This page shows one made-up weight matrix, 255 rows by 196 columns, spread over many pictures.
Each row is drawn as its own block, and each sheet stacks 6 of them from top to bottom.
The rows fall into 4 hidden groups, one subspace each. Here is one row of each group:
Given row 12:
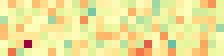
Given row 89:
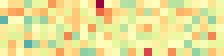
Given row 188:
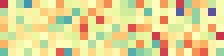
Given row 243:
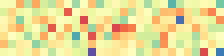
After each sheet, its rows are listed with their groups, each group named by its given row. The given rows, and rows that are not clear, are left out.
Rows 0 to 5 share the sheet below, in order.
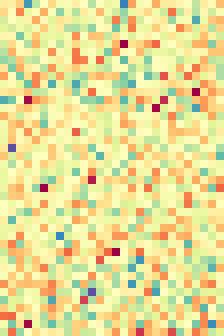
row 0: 243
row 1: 12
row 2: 12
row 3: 12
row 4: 89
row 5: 12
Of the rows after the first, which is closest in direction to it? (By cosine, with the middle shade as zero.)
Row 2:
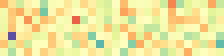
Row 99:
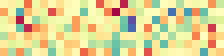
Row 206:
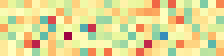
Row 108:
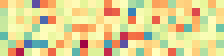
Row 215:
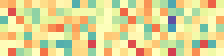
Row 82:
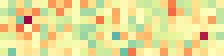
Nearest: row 82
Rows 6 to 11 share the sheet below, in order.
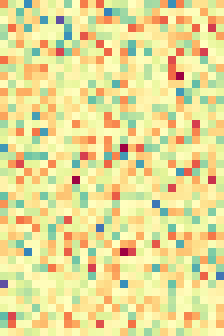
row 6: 188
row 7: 12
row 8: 89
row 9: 188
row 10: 243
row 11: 12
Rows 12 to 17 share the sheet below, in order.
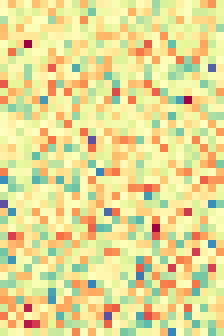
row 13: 188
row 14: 243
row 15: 89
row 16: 12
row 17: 89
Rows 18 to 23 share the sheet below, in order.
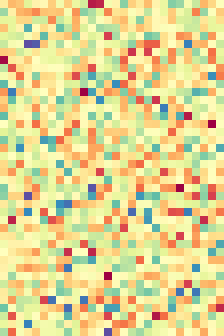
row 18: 89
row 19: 12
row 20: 188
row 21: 188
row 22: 243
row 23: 243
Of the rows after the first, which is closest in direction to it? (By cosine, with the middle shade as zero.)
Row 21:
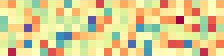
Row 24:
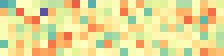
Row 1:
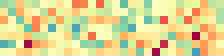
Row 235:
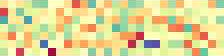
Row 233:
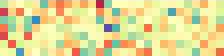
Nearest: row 1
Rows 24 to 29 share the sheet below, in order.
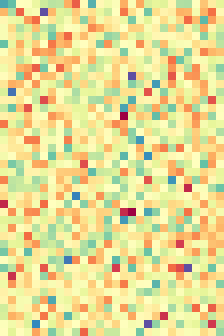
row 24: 12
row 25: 12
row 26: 243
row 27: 89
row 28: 188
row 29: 243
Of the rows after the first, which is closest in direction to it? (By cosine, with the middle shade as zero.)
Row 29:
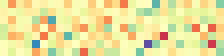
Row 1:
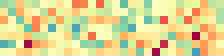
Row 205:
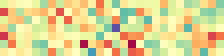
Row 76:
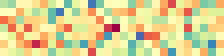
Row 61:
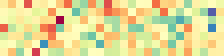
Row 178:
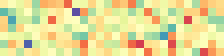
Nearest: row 61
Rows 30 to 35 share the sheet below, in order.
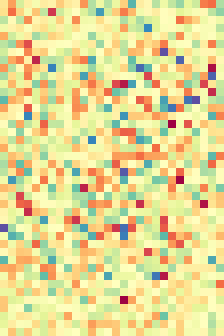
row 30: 12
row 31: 188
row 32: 243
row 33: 12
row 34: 12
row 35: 243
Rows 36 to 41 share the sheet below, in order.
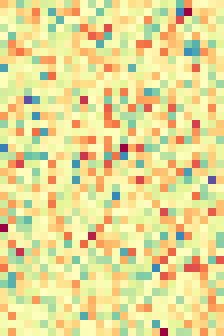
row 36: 188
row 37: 89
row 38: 89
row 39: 188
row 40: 188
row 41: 12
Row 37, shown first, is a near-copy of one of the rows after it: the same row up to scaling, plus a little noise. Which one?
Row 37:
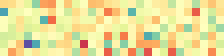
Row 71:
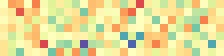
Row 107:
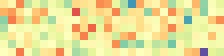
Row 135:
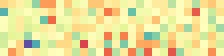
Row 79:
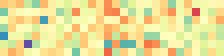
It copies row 135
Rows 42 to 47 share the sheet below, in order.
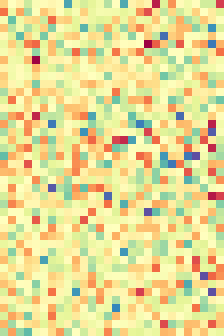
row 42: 243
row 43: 188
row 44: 188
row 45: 243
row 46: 243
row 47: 188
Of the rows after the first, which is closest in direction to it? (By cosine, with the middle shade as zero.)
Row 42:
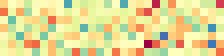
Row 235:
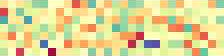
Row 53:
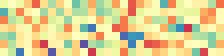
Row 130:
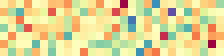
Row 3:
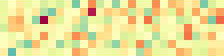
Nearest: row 53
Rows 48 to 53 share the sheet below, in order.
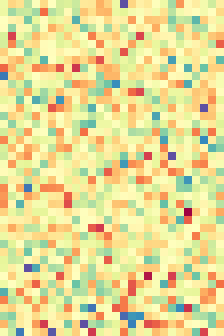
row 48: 12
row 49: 89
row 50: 12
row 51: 188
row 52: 89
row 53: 89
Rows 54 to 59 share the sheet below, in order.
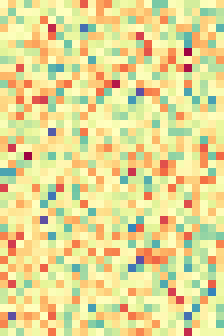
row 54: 12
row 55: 89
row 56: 12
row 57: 12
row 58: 89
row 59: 12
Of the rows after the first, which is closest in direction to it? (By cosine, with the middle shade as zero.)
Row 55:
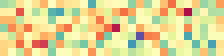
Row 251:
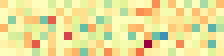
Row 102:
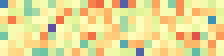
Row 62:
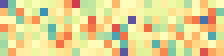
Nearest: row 62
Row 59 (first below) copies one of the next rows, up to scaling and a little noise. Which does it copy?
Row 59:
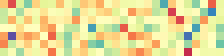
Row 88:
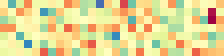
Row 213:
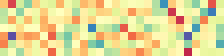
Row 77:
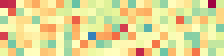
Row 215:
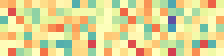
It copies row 213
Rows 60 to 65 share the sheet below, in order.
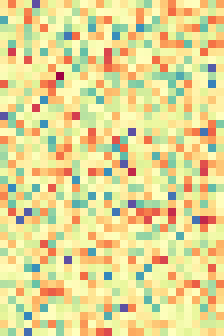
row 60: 188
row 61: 188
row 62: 12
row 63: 89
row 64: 243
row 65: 188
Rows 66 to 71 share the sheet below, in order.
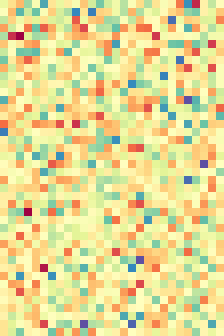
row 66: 188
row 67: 188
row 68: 89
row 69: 89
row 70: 89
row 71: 89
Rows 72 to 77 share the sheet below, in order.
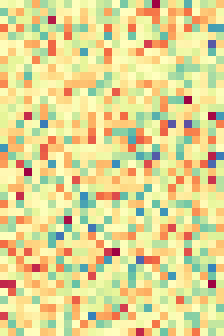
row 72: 243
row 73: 188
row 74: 243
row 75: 188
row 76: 89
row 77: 12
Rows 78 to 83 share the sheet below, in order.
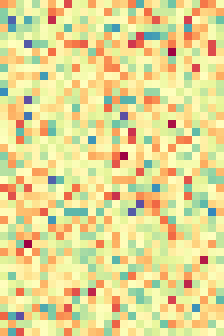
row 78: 89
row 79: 89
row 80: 243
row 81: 89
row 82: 12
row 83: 188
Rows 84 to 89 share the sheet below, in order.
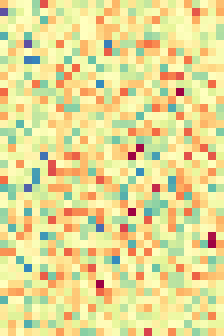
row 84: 89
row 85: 188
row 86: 89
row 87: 89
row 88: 12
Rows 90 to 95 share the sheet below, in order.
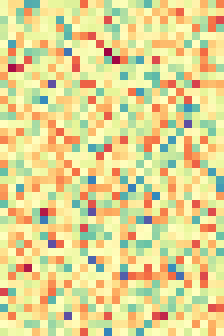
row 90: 188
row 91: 12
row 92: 188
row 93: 12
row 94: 12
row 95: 243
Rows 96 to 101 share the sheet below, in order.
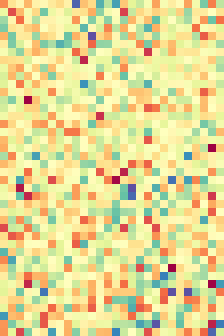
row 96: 12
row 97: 12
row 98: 89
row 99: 243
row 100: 12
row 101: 243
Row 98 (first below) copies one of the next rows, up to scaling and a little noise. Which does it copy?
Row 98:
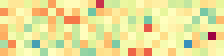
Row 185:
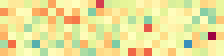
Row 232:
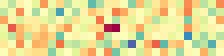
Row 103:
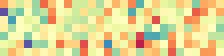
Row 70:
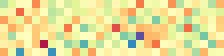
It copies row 185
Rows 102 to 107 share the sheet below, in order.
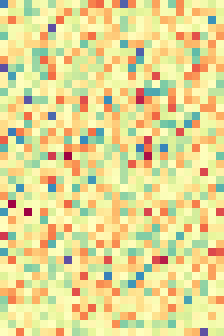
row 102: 12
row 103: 89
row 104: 243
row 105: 12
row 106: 243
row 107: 89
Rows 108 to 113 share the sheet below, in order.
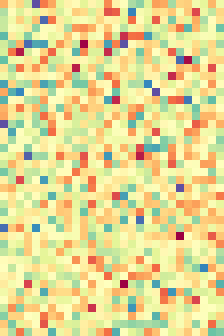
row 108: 89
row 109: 188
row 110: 89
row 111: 12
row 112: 188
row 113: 243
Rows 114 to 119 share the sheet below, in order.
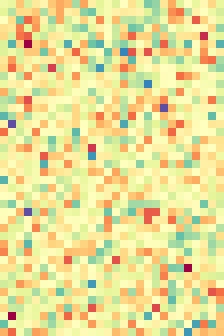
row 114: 12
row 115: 12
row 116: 12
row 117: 89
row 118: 188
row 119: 12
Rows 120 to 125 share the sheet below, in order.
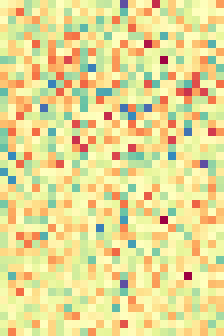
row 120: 243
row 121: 12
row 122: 89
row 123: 12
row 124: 12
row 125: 243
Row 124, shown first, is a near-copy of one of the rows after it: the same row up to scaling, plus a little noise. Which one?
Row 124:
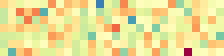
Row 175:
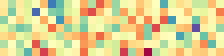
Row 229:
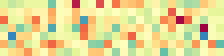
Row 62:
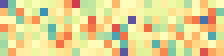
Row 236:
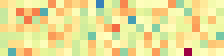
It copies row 236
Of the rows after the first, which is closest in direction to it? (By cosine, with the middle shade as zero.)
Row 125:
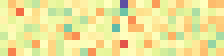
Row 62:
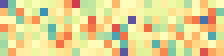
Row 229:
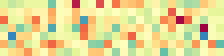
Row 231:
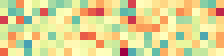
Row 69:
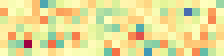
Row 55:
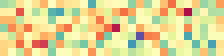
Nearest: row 231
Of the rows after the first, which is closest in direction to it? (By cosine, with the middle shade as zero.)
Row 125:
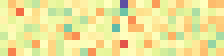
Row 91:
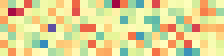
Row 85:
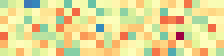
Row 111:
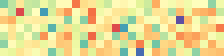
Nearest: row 85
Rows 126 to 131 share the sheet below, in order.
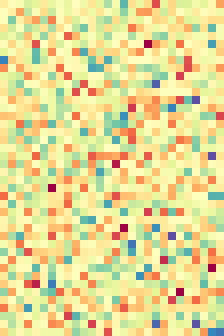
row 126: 243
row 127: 188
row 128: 243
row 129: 243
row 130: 243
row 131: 243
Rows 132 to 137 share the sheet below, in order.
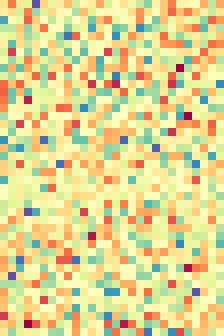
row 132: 188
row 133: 243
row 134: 188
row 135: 89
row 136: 188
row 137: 89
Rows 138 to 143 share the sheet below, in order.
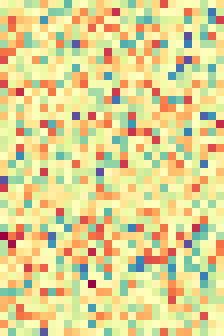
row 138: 89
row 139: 188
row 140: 12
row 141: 89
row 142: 89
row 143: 12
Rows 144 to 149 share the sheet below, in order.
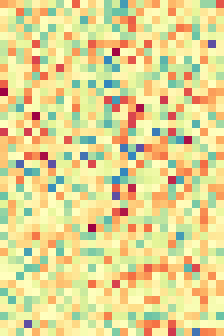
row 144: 243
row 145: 89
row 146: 89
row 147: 243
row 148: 89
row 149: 89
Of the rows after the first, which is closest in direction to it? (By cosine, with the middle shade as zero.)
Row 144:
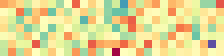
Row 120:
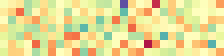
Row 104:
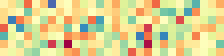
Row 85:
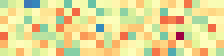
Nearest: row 120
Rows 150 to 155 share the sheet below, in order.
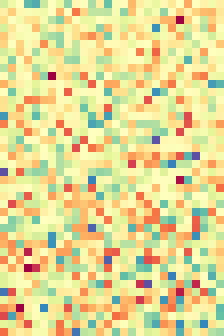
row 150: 188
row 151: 243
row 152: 188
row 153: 188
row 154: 89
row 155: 243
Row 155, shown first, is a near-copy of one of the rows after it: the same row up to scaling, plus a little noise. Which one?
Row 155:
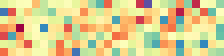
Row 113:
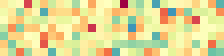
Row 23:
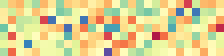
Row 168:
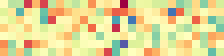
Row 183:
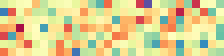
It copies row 183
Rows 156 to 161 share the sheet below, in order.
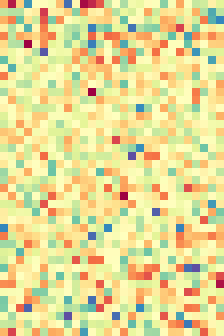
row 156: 12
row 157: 12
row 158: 89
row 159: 243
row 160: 188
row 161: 188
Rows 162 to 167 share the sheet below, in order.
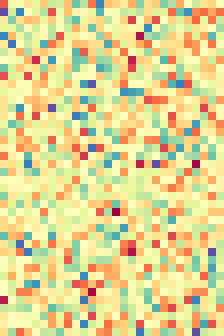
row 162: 89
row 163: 89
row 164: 12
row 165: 188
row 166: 243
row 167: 12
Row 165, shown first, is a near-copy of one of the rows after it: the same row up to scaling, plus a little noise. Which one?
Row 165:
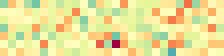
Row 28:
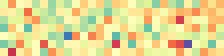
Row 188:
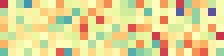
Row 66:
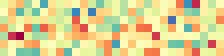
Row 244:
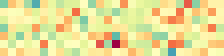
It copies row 244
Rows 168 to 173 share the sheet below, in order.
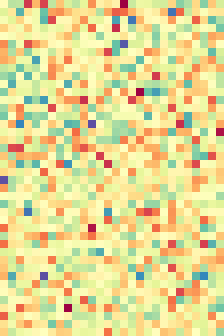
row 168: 243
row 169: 89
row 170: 188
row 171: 89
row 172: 12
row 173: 243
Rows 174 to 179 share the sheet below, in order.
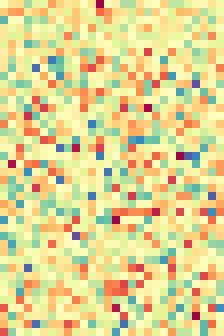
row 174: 89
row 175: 12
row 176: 188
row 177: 243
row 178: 89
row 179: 243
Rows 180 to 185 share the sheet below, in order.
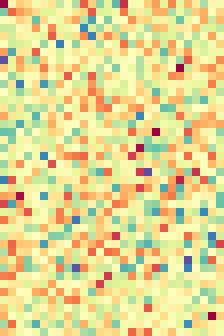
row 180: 12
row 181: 188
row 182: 89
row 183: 243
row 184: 89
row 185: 89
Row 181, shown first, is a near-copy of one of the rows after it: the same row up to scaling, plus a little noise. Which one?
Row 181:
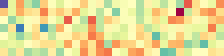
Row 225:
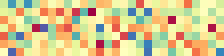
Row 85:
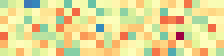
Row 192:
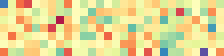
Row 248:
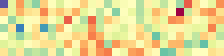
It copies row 248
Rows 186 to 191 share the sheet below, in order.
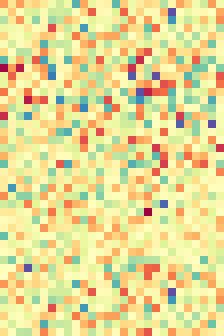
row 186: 12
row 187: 89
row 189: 243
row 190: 89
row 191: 12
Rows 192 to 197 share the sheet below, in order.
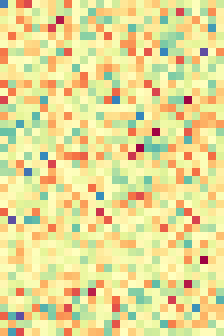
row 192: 188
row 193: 188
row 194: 89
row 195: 188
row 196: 12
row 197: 188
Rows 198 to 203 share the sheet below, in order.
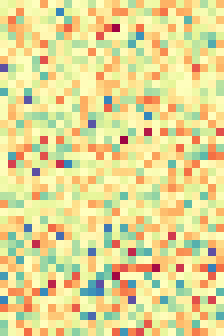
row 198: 89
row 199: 89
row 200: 188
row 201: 188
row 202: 243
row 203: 12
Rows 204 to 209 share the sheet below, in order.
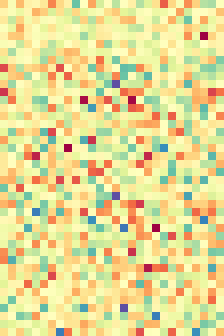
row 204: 12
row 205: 89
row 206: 243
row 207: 89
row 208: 243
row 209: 188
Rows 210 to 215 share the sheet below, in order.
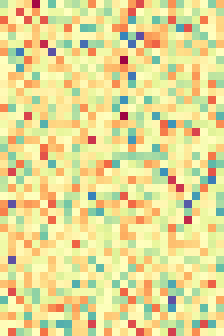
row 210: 89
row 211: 243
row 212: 243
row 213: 12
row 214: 12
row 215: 12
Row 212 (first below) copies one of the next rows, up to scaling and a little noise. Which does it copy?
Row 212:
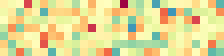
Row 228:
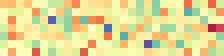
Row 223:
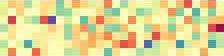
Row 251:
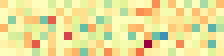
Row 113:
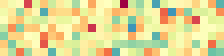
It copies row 113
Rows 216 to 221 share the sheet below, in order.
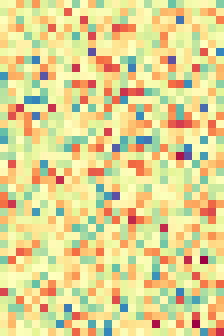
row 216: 243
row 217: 89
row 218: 188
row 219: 89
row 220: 12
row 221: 243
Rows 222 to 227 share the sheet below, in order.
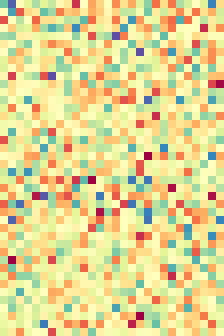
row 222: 12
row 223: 243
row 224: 243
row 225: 188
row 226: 188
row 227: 89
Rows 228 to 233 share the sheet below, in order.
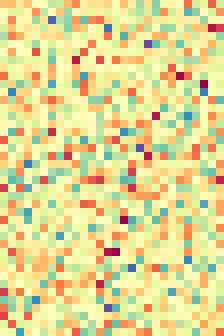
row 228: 243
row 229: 12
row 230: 243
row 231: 12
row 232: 89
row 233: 89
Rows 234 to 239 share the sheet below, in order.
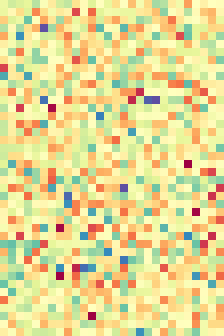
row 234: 188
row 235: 89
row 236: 12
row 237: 243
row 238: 89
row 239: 12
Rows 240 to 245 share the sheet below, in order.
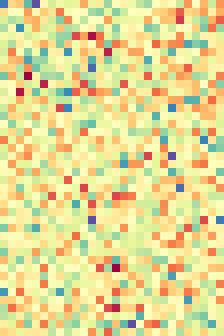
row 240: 188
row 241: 188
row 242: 12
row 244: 188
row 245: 89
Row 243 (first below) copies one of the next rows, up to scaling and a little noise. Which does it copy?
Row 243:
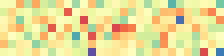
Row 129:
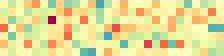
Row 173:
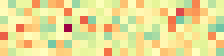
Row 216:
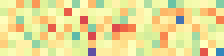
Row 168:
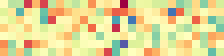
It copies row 216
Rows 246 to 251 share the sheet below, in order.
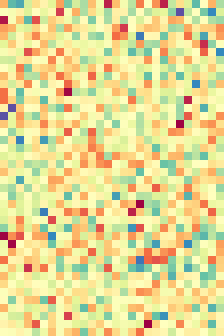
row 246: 188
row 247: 188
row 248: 188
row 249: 89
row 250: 89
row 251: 243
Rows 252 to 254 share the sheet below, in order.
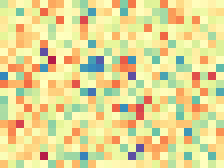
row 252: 12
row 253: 12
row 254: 89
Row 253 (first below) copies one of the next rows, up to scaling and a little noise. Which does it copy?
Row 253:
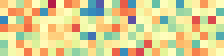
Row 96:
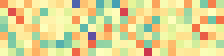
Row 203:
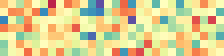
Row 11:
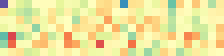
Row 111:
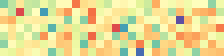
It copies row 203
